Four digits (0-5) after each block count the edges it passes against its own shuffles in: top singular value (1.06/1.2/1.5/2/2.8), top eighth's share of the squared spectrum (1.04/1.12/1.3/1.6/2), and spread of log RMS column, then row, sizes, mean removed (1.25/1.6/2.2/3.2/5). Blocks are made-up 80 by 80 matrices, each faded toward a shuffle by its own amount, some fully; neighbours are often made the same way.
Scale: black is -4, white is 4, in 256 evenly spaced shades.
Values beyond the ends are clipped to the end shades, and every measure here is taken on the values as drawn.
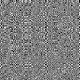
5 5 3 3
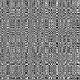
5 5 4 4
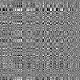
5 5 4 4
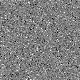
1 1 0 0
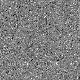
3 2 0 0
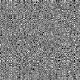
4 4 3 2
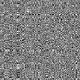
4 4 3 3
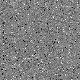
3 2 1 0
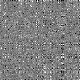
4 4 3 2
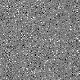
3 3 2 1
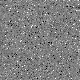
2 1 0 0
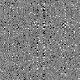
4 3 2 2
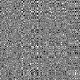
5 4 3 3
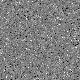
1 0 0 0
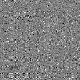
4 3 1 2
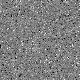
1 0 0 0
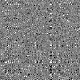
4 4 2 2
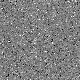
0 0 0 0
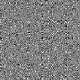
4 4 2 2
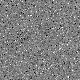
0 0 0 0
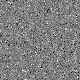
2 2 0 0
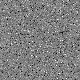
0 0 0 0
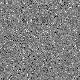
3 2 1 0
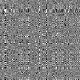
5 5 3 3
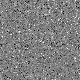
2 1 0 0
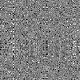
4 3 2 2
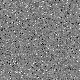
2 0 0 0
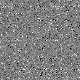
2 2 0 1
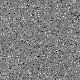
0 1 0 0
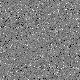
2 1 0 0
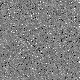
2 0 0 0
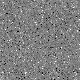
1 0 0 0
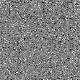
2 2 1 2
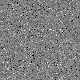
0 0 0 0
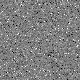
0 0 0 0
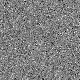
0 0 0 0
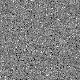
0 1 2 0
